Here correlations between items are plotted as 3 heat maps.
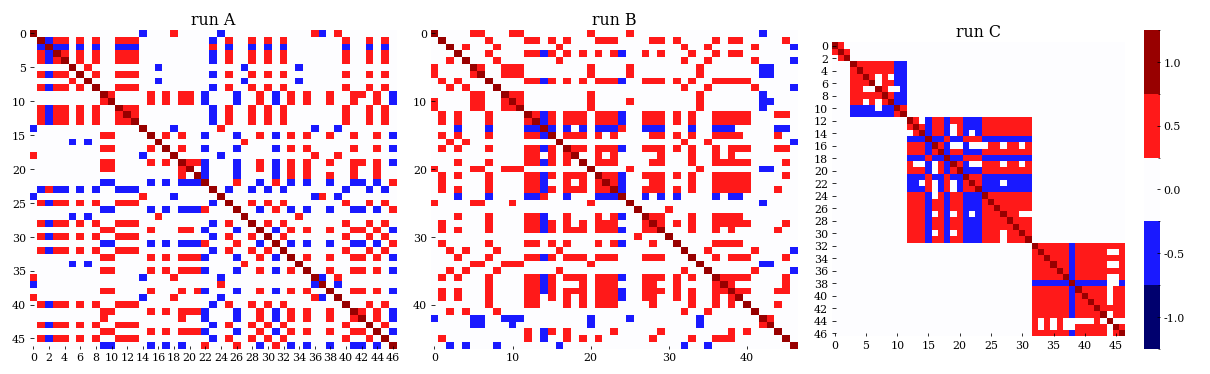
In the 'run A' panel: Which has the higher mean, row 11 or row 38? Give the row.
11
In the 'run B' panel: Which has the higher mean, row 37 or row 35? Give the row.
37
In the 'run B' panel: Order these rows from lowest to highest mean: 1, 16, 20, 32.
16, 32, 20, 1
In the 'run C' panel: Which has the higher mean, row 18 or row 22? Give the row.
22
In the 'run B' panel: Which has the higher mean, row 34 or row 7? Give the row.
7
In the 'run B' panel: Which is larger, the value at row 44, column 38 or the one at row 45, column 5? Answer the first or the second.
the first
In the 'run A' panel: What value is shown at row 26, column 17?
-0.5
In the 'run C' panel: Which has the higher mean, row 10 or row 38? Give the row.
10
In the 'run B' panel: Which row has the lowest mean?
14
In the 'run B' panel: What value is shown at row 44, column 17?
0.5
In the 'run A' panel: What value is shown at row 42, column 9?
0.5
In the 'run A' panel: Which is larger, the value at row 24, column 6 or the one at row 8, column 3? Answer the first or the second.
the second
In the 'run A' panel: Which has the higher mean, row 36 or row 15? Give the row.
15
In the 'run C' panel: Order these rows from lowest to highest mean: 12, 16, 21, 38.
38, 21, 16, 12
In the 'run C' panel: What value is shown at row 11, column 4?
-0.5
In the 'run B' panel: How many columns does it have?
47
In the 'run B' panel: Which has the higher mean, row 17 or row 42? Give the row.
17
